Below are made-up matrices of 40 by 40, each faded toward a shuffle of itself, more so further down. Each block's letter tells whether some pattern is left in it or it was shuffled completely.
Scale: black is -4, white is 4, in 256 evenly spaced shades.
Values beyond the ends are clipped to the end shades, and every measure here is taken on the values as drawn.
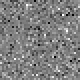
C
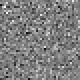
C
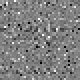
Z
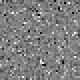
C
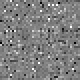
Z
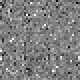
Z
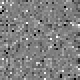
Z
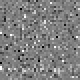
Z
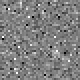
Z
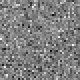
C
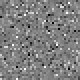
C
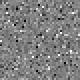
C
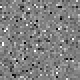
C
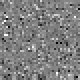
Z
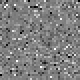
Z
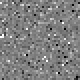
C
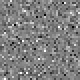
Z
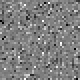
Z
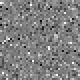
Z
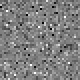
Z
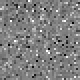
C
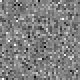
Z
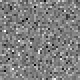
C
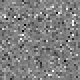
Z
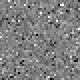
C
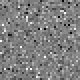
C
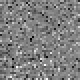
Z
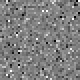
C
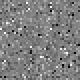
C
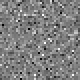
C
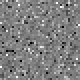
C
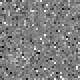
C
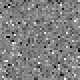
C
